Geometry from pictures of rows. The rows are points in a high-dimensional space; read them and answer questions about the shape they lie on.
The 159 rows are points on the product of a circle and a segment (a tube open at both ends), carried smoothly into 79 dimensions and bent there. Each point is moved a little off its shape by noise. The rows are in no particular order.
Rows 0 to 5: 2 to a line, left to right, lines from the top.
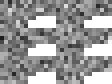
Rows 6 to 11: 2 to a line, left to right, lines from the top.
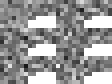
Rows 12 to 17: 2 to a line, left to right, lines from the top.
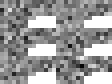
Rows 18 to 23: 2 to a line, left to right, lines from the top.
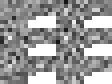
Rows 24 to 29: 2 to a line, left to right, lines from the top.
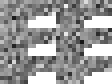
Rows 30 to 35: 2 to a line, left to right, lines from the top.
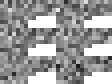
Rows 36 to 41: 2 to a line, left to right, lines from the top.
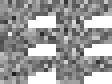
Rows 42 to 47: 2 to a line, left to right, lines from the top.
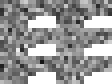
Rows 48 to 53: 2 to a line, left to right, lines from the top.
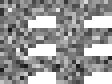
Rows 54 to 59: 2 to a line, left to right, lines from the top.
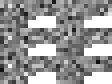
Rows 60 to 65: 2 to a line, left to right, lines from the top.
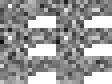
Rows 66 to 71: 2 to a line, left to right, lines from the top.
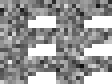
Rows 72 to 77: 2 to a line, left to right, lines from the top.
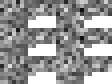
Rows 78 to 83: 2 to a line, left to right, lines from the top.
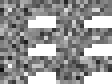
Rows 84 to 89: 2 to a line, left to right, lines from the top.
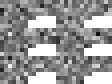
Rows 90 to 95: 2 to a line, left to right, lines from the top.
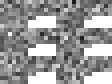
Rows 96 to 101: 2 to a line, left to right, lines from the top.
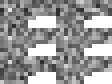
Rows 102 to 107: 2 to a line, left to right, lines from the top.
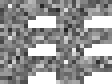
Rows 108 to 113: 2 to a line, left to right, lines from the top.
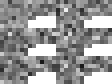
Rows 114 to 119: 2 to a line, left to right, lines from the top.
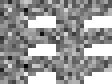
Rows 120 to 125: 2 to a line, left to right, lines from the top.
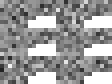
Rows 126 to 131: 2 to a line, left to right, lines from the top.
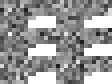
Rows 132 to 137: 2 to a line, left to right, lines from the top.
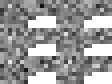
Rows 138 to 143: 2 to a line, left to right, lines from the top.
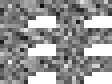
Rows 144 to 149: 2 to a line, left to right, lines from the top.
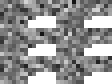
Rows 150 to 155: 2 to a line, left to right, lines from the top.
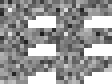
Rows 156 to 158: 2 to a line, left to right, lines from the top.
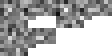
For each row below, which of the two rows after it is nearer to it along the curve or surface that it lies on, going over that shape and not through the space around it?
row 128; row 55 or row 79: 55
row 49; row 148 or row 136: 136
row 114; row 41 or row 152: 152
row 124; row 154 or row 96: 96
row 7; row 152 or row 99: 152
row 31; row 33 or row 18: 18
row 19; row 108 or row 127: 127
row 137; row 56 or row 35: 56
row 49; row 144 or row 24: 24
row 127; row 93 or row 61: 61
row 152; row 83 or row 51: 83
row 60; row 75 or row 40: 40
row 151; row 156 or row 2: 156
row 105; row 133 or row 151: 151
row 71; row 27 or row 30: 27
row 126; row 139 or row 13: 139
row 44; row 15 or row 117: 117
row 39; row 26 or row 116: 26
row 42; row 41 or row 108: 41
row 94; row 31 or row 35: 31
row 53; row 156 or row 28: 156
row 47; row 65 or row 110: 65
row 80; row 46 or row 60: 60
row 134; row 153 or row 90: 90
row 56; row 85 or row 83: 83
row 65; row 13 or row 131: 13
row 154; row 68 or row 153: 153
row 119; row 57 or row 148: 57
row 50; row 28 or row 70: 28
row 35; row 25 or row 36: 25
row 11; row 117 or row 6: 6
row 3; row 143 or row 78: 143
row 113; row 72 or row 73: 73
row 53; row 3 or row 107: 107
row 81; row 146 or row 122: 122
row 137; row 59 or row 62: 62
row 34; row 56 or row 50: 50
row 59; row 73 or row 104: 73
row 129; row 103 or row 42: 42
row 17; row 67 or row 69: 67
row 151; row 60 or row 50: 50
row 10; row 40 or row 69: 69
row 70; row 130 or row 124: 130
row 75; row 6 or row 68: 68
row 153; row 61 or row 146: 146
